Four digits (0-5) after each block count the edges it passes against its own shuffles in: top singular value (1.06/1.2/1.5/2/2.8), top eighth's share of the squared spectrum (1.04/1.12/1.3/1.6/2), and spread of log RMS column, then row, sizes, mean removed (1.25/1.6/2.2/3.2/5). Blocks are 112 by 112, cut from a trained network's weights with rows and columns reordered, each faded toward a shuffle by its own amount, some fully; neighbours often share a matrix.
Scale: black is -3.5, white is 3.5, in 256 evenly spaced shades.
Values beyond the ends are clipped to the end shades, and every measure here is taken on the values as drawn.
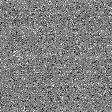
2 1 1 0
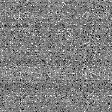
3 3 2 2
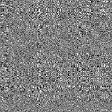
4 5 3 3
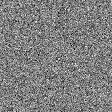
0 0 0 0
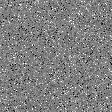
0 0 0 0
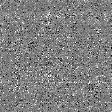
2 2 2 1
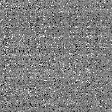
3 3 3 2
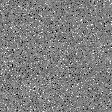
0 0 0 0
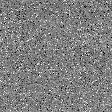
1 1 0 0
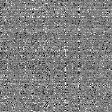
3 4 3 3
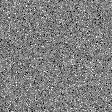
0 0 0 0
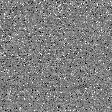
1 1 1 1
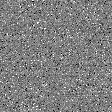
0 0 0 0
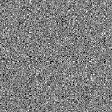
3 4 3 2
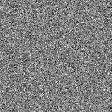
3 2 1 0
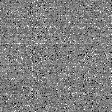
2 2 2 1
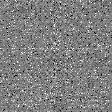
2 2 2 1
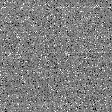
2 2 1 0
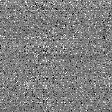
3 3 2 2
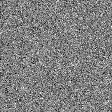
2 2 0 0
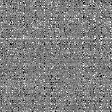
3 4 3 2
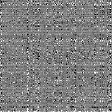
3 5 4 3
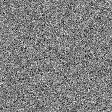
1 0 0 0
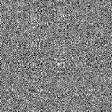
4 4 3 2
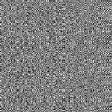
4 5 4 3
